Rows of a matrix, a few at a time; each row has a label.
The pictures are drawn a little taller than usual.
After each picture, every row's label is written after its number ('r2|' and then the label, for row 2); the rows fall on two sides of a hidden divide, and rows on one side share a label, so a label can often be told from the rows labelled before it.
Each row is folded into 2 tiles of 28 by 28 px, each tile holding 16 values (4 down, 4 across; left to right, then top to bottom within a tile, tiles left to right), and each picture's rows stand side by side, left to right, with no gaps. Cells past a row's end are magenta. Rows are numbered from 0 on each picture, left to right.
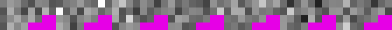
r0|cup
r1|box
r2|cup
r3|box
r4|cup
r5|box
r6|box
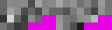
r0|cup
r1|box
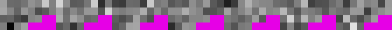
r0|box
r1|cup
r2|cup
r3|cup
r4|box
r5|box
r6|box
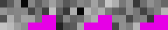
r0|box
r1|cup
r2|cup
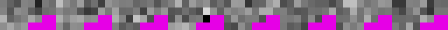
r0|box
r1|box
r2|box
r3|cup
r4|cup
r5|box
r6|cup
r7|box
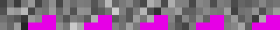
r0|box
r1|box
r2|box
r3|cup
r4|box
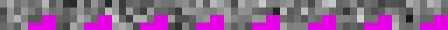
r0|cup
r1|box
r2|box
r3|box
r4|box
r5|box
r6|box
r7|box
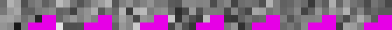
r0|cup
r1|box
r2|cup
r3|box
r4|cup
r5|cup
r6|cup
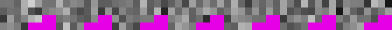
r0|box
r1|cup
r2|cup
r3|cup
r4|cup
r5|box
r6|cup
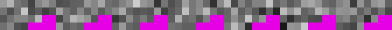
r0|box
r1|box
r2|cup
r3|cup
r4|box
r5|cup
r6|cup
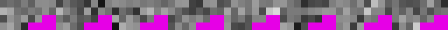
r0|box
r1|cup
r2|cup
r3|cup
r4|box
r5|cup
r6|cup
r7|cup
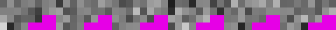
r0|box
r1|box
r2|box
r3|cup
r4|cup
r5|box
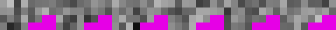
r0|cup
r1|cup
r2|box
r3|box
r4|cup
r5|box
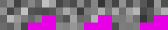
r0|box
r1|cup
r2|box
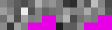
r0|box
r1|cup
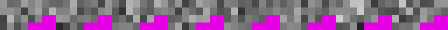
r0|cup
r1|cup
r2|box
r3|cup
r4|cup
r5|cup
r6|box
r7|cup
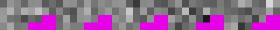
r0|cup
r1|box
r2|cup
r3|cup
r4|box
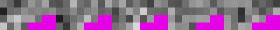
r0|box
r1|cup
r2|cup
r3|box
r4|box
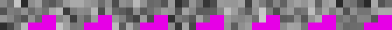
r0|cup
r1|box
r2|box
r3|box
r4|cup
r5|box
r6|cup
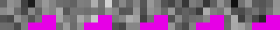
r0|cup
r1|box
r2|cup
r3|box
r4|box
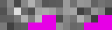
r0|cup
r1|cup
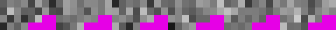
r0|cup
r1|cup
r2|box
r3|cup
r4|cup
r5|box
